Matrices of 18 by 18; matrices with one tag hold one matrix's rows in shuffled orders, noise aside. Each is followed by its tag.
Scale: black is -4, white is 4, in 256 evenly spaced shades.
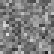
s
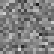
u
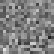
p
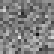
u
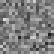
p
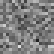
u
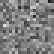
p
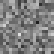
u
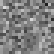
s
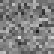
u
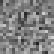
u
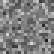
s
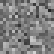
p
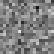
u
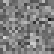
p
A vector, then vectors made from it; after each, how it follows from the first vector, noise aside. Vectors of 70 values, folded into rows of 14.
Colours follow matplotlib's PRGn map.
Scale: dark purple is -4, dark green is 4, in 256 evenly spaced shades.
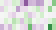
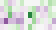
wrapped around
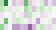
reversed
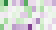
reversed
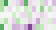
reversed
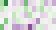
reversed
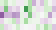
wrapped around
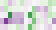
wrapped around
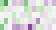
reversed
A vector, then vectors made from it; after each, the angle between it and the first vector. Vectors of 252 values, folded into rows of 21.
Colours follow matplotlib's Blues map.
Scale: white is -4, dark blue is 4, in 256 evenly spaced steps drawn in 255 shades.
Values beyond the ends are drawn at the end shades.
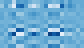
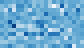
partly aligned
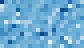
orthogonal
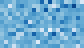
partly aligned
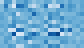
nearly parallel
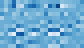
nearly opposite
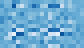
nearly opposite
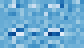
nearly parallel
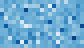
orthogonal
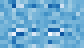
nearly opposite
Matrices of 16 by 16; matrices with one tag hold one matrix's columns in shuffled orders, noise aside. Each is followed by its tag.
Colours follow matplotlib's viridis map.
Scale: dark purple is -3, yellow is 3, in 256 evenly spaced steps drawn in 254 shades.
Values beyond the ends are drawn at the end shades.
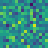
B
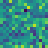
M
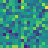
M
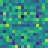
B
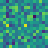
B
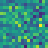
B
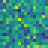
M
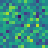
B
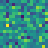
B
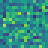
B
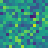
B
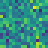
M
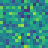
B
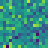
M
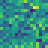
M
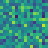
B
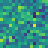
B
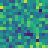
M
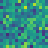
M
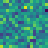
M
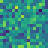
M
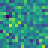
B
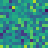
M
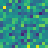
M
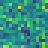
M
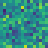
M
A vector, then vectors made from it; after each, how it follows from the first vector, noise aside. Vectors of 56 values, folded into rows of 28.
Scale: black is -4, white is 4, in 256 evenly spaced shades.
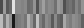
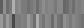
shrunk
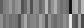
reversed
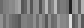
reversed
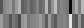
reversed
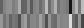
reversed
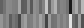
reversed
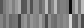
reversed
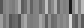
reversed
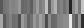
reversed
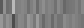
shrunk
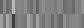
shrunk
